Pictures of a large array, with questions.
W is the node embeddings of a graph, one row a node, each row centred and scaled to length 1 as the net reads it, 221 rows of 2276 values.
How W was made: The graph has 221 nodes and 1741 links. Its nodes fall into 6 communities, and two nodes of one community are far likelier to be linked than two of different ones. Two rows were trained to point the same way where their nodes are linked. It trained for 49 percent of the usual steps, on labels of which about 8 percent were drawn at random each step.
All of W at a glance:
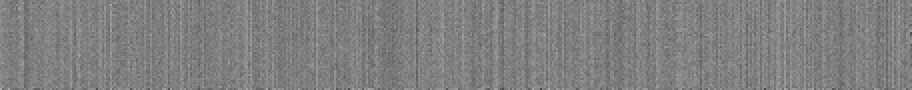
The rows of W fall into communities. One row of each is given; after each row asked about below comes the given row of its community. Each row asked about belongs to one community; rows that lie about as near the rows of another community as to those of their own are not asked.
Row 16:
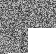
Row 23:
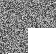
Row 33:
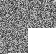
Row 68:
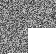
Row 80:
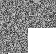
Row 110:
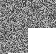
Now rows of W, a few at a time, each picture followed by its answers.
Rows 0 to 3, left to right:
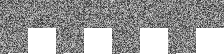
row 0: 68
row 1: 16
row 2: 80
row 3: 33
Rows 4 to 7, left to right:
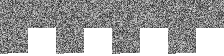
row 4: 68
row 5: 80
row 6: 80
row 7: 110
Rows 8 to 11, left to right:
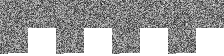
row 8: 80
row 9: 16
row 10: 68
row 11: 23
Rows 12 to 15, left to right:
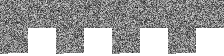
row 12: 23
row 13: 33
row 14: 16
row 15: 33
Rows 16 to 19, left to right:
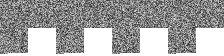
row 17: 33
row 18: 16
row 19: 68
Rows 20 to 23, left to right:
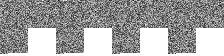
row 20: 23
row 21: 80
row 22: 80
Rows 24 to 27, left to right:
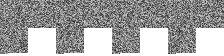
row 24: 16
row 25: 68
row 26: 80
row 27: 23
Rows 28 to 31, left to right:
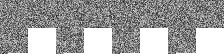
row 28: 110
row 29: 16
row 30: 68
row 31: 23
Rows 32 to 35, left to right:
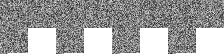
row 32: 16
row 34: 33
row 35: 68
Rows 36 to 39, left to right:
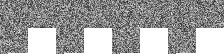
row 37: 110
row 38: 80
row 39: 110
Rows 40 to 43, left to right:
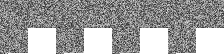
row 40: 16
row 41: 23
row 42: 23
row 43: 16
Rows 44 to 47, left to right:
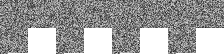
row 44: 110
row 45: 23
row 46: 110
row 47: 16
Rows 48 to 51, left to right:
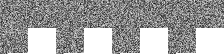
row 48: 16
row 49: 16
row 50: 110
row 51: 68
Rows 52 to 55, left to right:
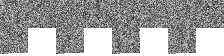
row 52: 80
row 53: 33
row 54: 68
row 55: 16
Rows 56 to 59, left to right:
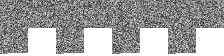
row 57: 33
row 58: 23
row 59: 16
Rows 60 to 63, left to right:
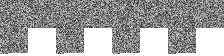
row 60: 110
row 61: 68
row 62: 110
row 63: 68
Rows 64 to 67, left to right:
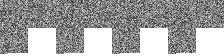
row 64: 33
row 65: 110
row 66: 68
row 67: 23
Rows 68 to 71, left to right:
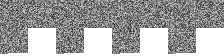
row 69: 16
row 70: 68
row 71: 33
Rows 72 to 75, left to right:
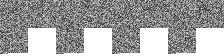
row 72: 33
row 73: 23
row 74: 33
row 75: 23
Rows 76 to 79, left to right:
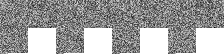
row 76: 33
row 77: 23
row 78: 33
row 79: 33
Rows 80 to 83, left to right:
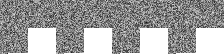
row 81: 80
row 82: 16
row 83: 110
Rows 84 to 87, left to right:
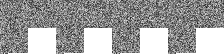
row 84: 110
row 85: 110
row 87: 68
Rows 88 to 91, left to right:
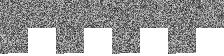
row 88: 68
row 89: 110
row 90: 33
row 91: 110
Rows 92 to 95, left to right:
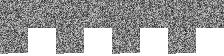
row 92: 80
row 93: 80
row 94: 110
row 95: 68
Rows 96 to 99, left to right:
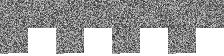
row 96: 68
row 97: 33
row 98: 110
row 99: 33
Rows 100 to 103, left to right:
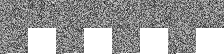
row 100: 33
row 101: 33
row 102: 33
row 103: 16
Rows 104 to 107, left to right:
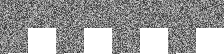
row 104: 68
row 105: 33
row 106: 16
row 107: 110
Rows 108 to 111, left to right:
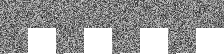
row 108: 80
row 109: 68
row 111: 23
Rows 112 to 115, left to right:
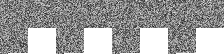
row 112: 23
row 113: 110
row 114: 110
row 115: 110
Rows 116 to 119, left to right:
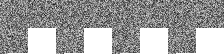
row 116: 33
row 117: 80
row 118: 80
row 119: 80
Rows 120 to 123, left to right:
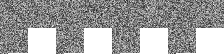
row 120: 23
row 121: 23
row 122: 110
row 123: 68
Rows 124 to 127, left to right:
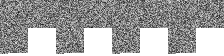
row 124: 80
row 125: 68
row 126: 110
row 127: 23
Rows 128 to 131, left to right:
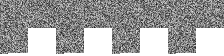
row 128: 23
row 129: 110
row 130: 110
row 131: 68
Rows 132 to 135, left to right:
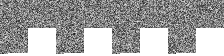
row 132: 23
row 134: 16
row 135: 23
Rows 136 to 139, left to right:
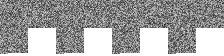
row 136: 33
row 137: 33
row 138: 68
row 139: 68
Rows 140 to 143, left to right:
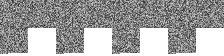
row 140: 110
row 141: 23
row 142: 16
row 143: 33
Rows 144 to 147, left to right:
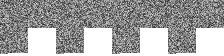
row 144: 68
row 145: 16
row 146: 80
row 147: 68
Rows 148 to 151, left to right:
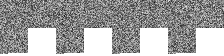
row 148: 110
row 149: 33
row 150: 33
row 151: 80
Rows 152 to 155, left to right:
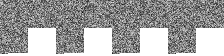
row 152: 80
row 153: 23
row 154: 16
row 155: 23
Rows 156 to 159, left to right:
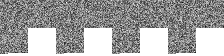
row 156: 80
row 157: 33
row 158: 16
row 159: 80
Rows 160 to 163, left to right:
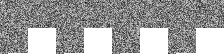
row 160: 80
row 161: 68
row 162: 80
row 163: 23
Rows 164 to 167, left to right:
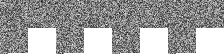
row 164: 33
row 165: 16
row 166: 80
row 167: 68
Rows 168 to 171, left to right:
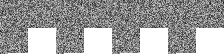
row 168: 33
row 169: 110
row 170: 110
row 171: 80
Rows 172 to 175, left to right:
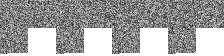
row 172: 16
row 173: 23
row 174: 68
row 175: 68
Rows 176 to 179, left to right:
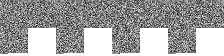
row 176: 68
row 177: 33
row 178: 110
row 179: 16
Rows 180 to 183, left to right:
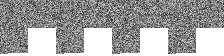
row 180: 23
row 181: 80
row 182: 110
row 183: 33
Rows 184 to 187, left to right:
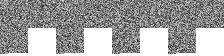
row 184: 33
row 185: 33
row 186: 68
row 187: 16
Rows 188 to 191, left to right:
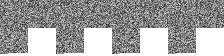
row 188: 33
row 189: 68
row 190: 33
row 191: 33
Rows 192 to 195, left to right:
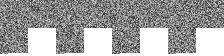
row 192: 23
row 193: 80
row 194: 68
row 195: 33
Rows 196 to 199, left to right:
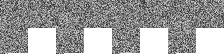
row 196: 33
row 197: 16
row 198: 110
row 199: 16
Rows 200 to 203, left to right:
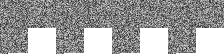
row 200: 68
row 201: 110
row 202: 33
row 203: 16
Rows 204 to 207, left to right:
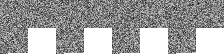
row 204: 23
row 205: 110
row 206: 68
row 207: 33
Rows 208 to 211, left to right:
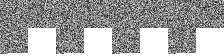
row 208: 33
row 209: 110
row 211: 110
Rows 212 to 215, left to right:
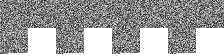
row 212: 16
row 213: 68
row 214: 110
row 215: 80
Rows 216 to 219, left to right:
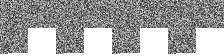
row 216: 23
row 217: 16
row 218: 33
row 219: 16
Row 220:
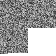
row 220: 68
